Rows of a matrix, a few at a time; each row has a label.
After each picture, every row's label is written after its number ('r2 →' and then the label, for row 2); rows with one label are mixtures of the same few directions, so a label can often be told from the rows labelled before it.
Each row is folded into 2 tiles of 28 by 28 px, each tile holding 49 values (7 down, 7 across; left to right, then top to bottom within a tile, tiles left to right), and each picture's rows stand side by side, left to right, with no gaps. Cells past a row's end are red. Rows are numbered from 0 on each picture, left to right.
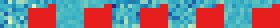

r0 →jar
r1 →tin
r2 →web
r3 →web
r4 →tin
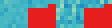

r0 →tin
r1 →tin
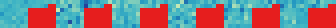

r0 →web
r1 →tin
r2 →web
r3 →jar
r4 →tin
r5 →web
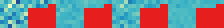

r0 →jar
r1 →tin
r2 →jar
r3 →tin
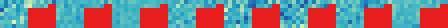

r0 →tin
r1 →tin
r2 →jar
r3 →jar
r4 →tin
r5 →web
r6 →tin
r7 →web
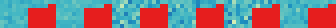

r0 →jar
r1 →web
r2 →jar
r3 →tin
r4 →jar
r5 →tin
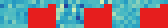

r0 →web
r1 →tin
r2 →web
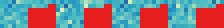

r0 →jar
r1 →tin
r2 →jar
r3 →tin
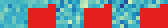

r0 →tin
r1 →tin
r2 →jar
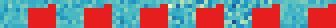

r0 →tin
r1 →web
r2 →jar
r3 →web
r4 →jar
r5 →web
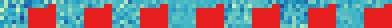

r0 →tin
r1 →jar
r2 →jar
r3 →tin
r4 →tin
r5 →web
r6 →web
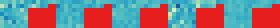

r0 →web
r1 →web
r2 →web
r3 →tin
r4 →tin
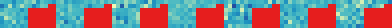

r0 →web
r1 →jar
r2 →web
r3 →web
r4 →tin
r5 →jar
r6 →web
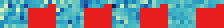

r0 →tin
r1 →tin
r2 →web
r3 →web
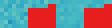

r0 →jar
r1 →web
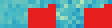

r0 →web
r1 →web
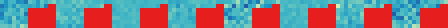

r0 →web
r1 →web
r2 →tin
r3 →tin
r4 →web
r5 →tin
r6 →web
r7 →web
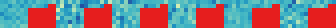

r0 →web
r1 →tin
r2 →jar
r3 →tin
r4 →web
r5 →jar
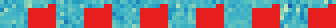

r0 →tin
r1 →jar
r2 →web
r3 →tin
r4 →tin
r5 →tin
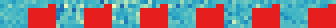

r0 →web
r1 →tin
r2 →web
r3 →web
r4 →jar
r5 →web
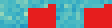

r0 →web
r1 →tin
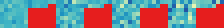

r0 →tin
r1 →jar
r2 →jar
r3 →tin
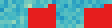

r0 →tin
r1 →web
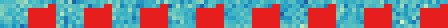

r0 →web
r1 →jar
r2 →tin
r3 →web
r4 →web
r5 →web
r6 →tin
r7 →jar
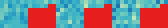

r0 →tin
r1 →tin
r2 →tin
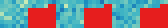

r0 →web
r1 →tin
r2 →web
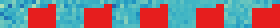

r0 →web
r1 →tin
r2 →web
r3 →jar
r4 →web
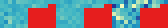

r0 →jar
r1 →web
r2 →web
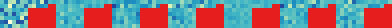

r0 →jar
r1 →jar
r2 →web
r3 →web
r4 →web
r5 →web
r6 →jar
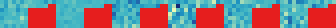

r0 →tin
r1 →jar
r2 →web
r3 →tin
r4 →jar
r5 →jar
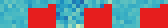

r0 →tin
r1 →web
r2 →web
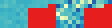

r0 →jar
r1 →web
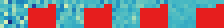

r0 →jar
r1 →tin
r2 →tin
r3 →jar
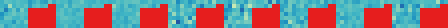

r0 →tin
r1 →web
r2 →web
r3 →jar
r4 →tin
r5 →jar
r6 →jar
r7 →tin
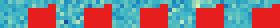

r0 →jar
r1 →jar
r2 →web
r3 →tin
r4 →web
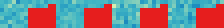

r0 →jar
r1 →jar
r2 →web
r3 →tin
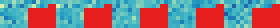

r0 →web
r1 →web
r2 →tin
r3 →tin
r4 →web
